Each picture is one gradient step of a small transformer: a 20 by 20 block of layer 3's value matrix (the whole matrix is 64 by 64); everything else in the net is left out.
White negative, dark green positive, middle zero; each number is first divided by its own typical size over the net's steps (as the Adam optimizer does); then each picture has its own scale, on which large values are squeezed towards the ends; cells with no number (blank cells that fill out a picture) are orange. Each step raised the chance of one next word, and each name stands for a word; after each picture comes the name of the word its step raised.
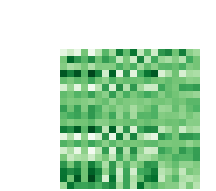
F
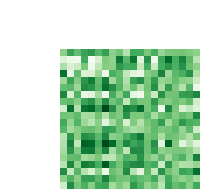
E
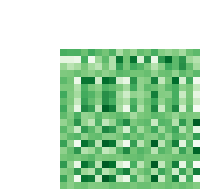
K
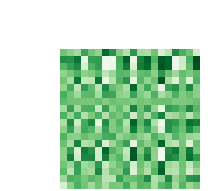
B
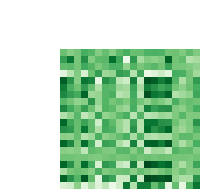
K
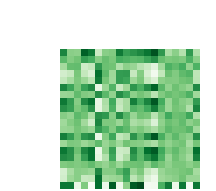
F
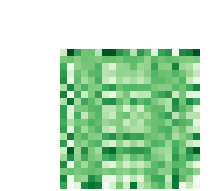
F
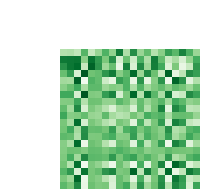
B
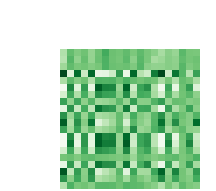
E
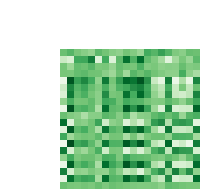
K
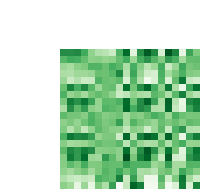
F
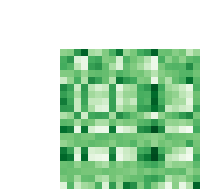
B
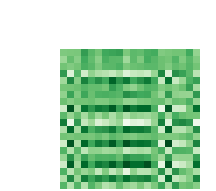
K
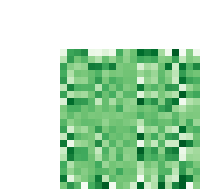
F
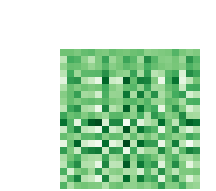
K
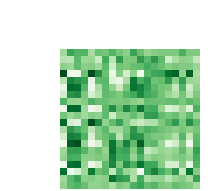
E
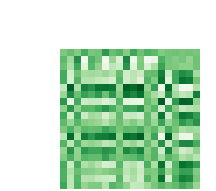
B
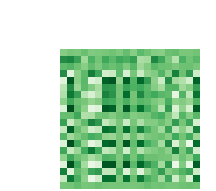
K
